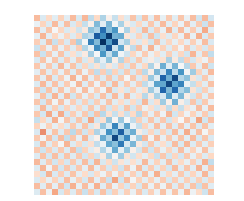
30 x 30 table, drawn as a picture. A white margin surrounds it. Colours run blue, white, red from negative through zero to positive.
There are three dips. On average the colour sits 50% of the way up the scale. The top middle is the ninth with the lowest average. No overall slope runs across the table.
